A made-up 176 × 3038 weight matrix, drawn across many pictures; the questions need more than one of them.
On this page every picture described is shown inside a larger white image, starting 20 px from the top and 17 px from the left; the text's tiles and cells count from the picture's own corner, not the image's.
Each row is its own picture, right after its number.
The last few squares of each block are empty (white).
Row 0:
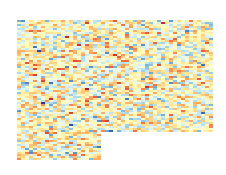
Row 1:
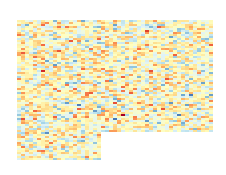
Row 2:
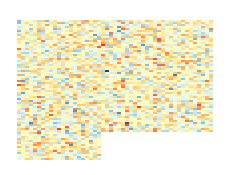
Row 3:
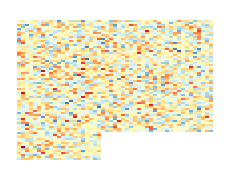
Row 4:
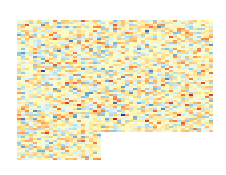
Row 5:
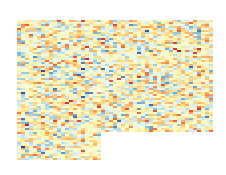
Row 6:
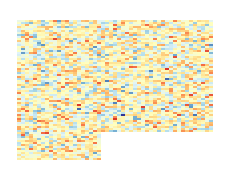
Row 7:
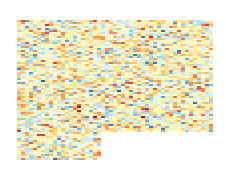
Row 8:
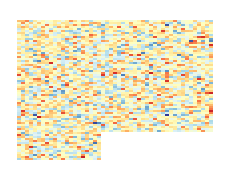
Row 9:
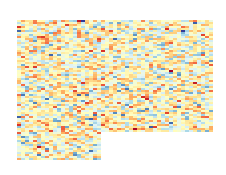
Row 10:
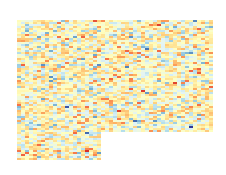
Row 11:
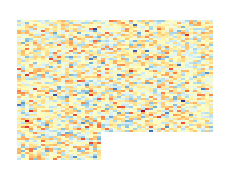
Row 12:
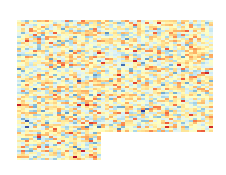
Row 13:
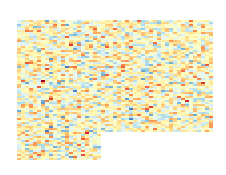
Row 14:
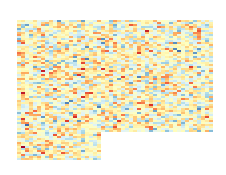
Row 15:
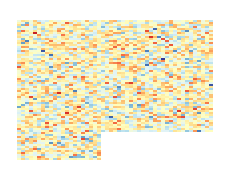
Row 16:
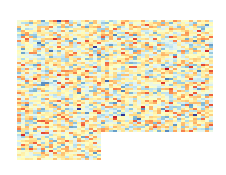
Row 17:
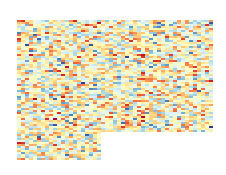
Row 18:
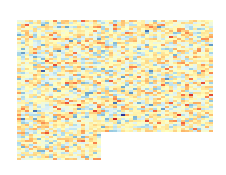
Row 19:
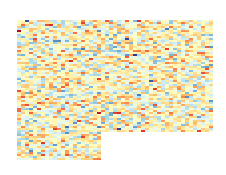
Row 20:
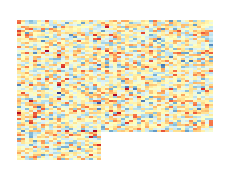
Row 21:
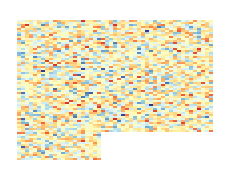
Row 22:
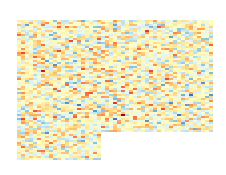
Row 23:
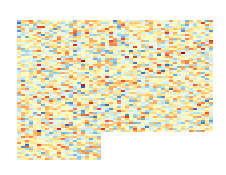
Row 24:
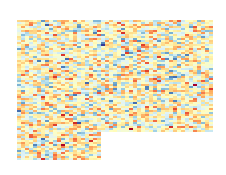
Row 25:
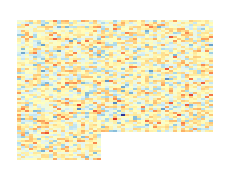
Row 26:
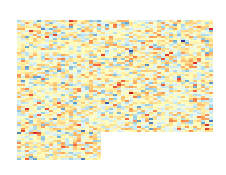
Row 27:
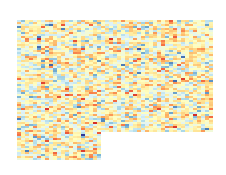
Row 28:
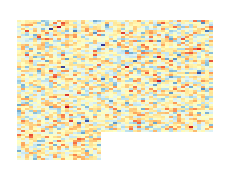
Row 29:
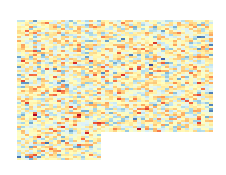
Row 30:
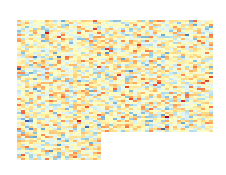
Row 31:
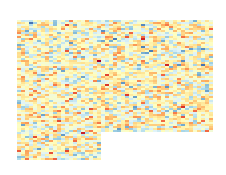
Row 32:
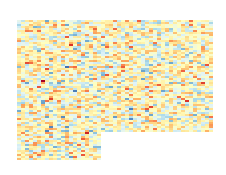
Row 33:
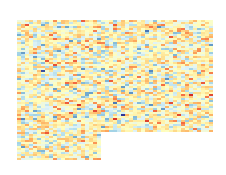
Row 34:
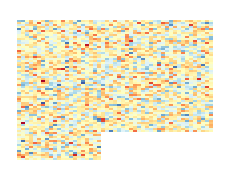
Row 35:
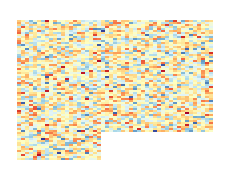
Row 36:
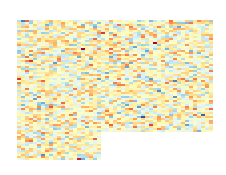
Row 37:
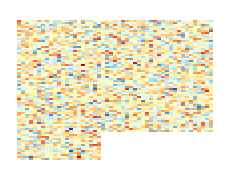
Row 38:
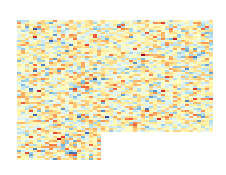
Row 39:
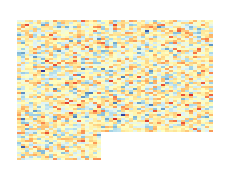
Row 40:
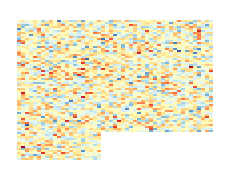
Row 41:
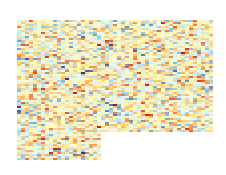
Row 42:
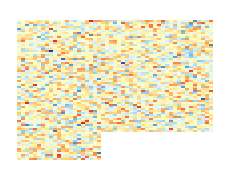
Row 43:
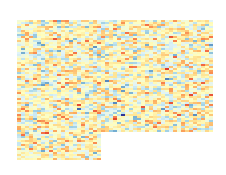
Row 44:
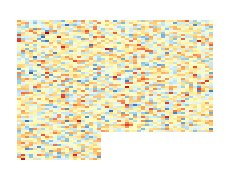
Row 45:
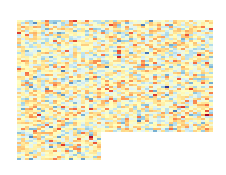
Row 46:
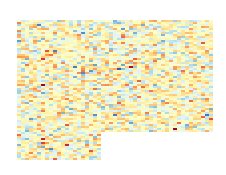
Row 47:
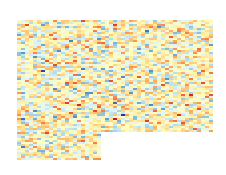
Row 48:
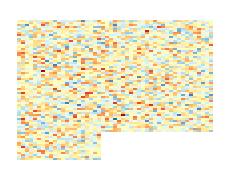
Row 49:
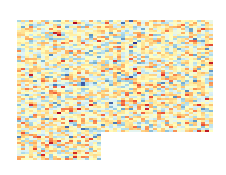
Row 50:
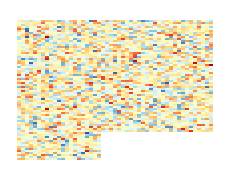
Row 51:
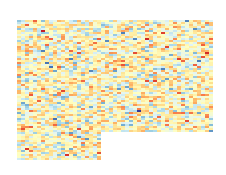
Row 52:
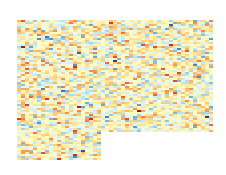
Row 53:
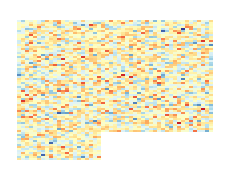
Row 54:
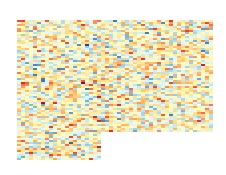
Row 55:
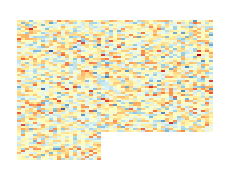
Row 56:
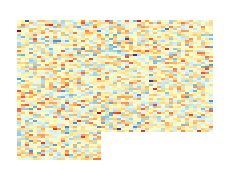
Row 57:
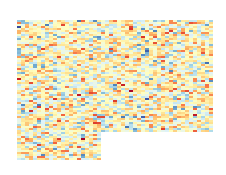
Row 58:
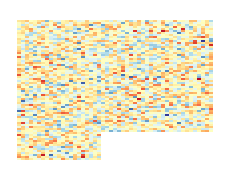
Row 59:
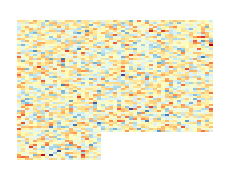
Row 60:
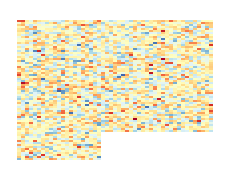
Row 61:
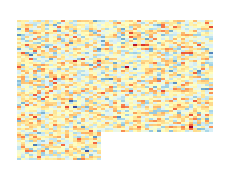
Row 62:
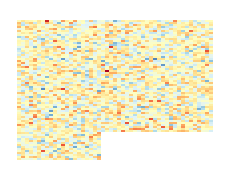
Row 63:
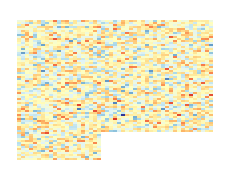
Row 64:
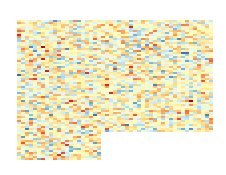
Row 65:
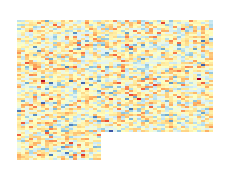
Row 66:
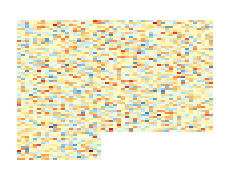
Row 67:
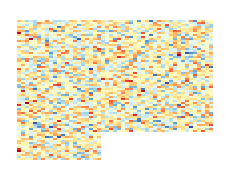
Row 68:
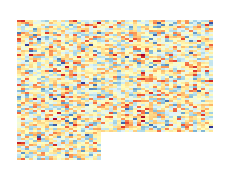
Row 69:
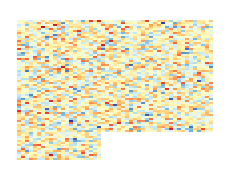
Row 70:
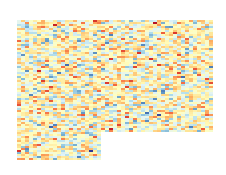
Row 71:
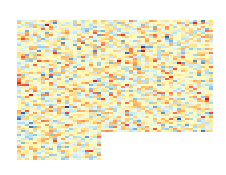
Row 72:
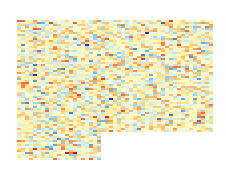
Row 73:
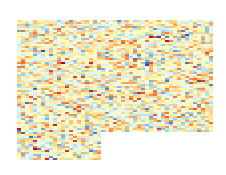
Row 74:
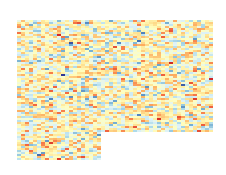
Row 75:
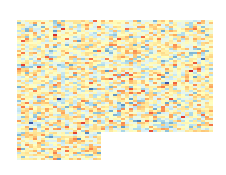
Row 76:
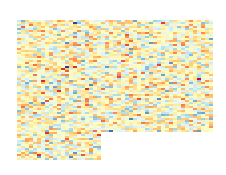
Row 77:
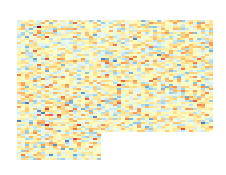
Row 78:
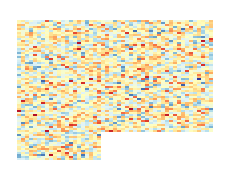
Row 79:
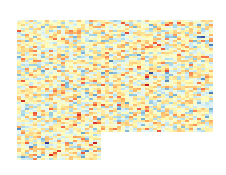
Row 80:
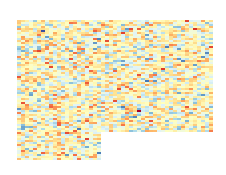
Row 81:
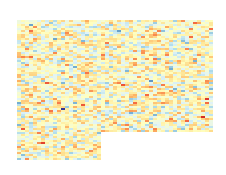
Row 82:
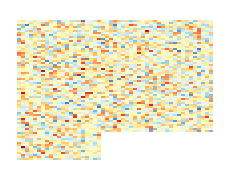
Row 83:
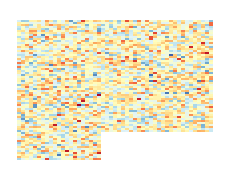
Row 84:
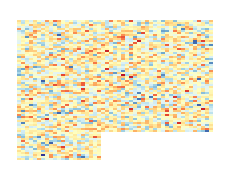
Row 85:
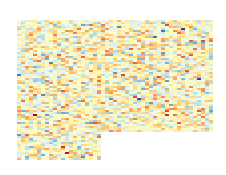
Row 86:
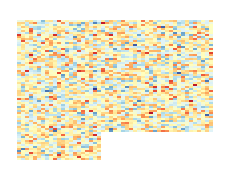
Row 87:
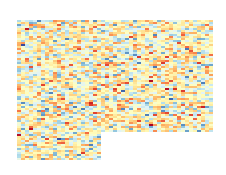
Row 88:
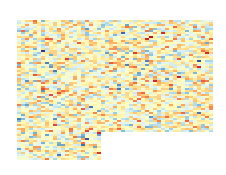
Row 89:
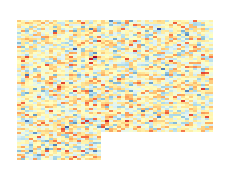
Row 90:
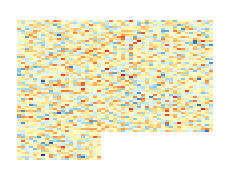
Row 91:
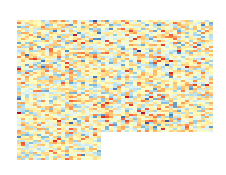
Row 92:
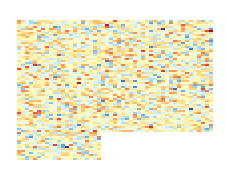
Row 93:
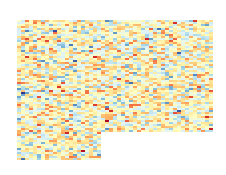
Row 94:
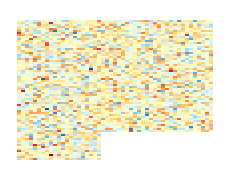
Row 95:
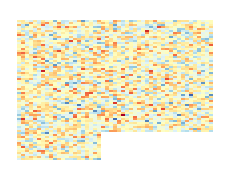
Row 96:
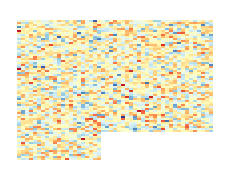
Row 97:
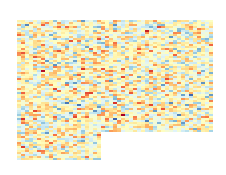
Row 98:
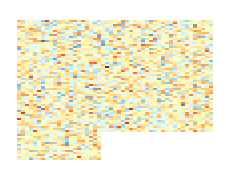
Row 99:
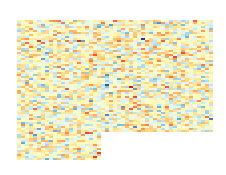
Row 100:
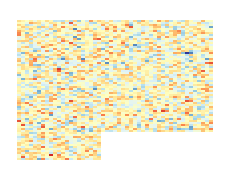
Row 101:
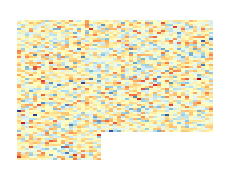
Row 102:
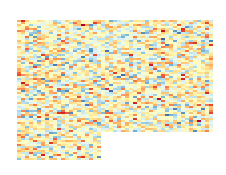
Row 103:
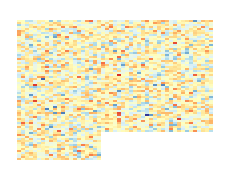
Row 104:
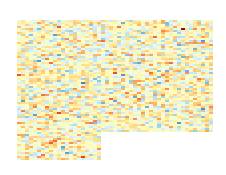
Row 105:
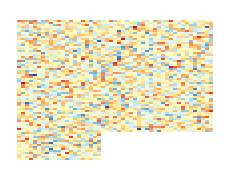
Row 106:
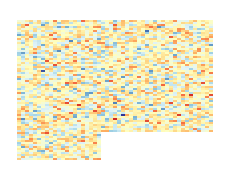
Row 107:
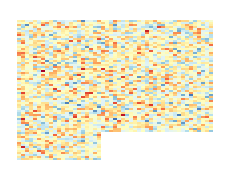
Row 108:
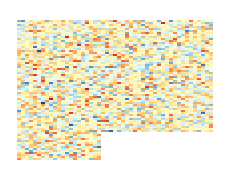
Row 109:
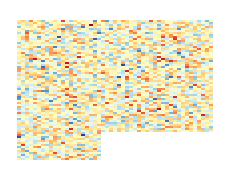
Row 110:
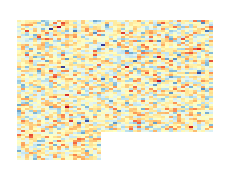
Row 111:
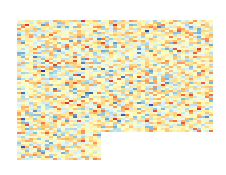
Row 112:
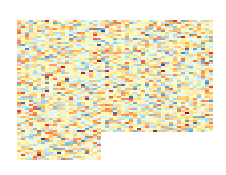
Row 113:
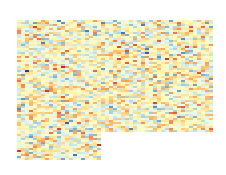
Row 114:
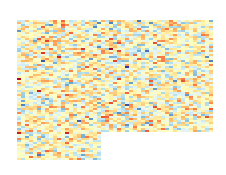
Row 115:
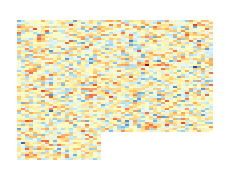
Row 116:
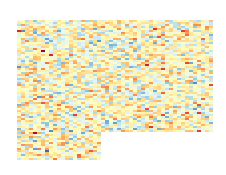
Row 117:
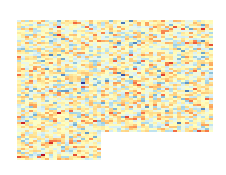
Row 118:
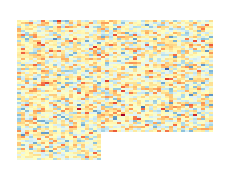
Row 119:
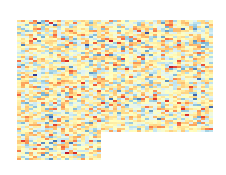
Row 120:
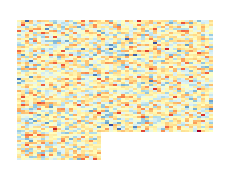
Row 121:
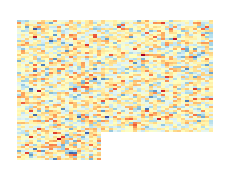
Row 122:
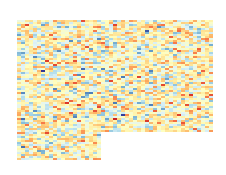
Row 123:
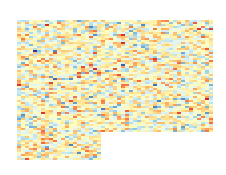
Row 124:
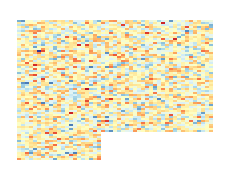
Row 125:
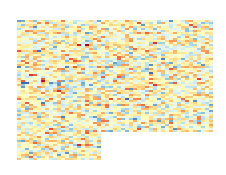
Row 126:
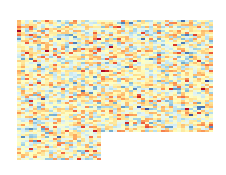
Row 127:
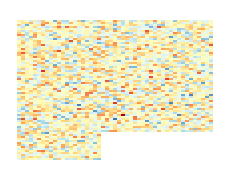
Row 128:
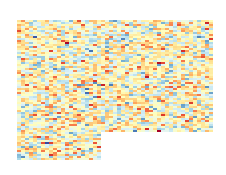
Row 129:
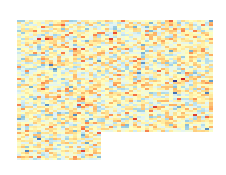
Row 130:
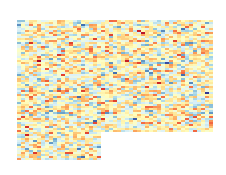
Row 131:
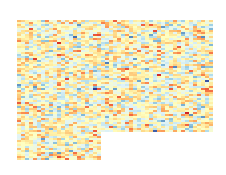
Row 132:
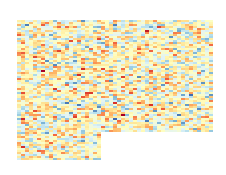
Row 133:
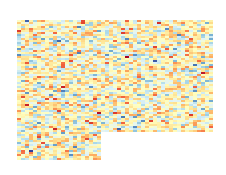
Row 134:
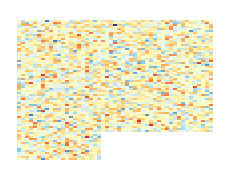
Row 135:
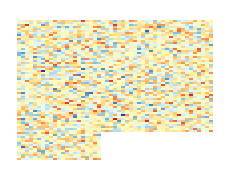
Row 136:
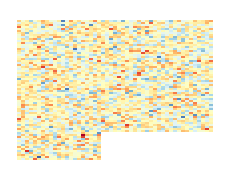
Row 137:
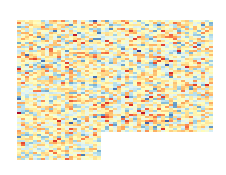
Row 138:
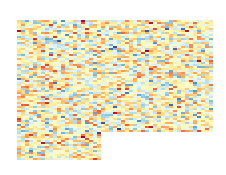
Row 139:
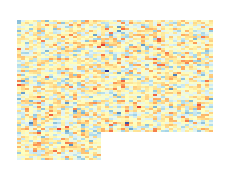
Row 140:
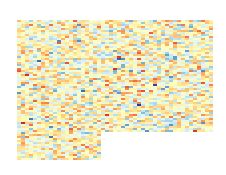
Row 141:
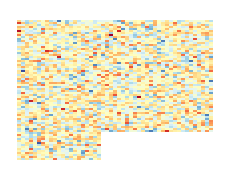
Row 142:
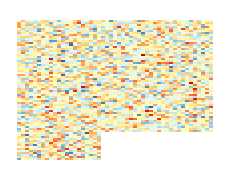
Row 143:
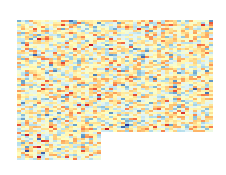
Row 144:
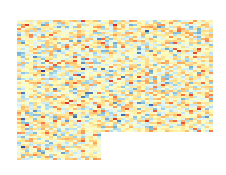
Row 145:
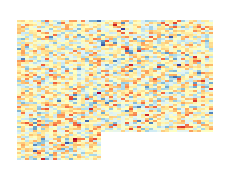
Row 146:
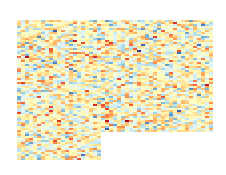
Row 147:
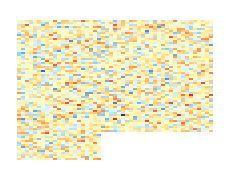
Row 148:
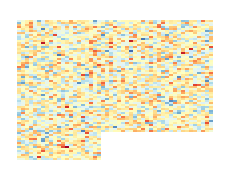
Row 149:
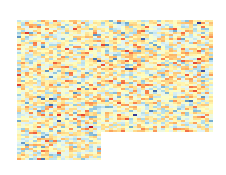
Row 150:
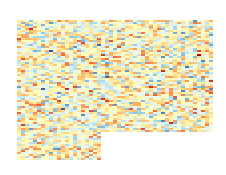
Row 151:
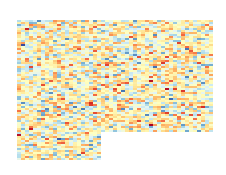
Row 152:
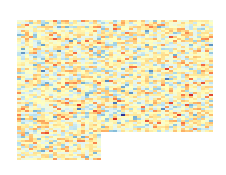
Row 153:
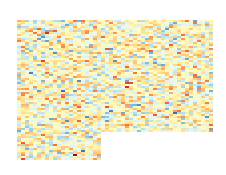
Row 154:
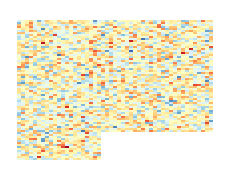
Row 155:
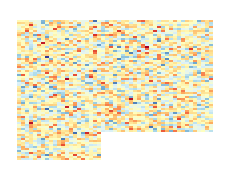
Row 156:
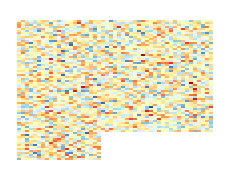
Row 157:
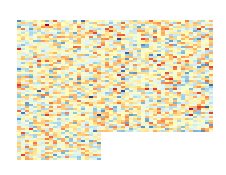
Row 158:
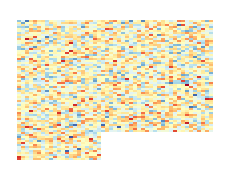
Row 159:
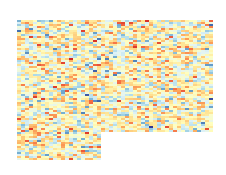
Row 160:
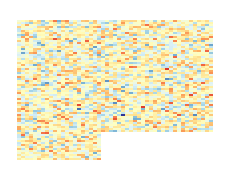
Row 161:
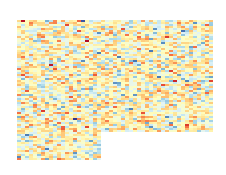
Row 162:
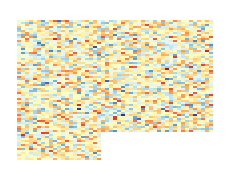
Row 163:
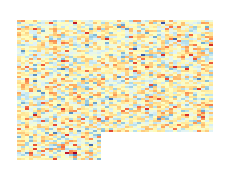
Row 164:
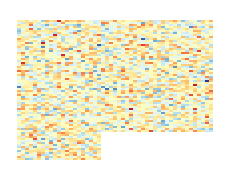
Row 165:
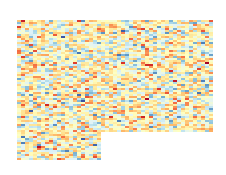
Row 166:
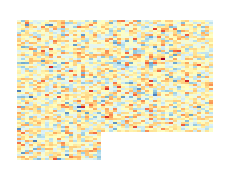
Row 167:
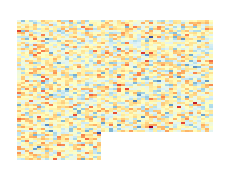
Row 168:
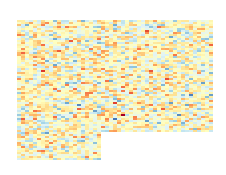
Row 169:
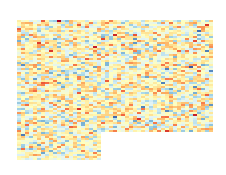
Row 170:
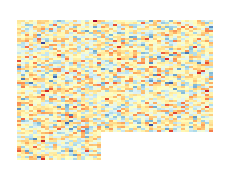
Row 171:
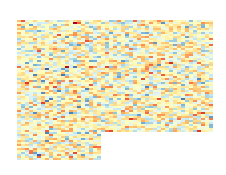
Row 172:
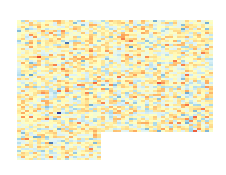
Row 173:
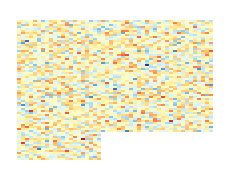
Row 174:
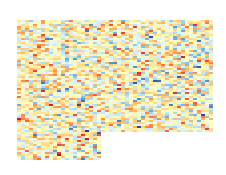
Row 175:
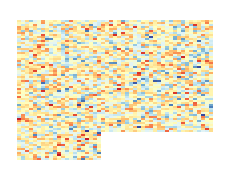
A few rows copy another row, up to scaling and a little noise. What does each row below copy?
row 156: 142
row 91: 137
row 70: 66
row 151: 87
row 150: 55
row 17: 68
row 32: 13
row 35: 112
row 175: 174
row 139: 2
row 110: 28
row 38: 121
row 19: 56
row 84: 90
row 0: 108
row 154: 148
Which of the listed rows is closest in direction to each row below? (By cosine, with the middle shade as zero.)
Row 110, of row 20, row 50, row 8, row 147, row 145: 145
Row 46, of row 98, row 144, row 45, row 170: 144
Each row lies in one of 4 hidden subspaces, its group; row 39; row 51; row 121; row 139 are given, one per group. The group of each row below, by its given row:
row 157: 139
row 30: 51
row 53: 121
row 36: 51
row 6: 39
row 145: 139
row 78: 121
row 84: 121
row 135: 39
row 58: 121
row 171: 121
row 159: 139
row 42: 139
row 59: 121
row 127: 39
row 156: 121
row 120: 51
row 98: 139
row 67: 139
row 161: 51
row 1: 39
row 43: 39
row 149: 139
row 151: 139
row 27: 51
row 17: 51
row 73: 51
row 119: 121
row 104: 121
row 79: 121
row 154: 139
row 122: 39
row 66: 139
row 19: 51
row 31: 139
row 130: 121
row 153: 51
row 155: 139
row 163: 121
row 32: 121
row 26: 139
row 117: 121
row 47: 39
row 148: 139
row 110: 139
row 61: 139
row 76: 121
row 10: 139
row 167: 51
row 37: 139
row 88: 51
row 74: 121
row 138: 51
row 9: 51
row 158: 121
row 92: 139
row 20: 139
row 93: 51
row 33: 39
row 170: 139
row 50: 139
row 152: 39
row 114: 51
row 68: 51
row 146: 51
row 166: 51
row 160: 39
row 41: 139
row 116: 51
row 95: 39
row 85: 121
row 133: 51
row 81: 139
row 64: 139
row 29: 121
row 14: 39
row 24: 139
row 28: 139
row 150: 139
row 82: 39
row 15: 51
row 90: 121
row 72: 121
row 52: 51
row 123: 139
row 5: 39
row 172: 121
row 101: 121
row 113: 139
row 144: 39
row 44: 51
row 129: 51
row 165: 51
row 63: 39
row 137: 51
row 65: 121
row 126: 139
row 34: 121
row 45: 139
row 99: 139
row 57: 51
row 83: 51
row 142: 121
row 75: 139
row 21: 39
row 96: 51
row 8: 121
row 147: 39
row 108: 121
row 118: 39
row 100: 139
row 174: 51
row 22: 39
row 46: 139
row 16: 39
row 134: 139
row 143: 51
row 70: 139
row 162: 39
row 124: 121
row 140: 139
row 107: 39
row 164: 139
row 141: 139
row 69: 139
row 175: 51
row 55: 139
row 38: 121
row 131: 139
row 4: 39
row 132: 39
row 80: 51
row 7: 51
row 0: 121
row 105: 121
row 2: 139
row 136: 51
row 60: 121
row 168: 39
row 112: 139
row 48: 39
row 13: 121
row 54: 121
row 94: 139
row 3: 39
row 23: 139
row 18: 39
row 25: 39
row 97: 39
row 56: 51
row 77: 139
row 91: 51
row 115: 51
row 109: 51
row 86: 139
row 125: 121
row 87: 139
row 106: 39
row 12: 51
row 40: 39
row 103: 139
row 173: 51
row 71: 139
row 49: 121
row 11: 51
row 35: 139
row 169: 39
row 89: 51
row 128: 121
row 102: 121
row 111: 39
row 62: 139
